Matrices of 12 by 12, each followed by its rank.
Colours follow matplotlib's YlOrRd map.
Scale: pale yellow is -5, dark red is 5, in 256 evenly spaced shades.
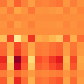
one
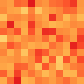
full rank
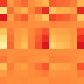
one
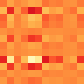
one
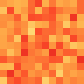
full rank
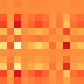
one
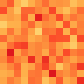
full rank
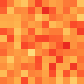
full rank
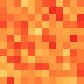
full rank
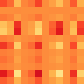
one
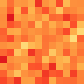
full rank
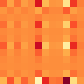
one
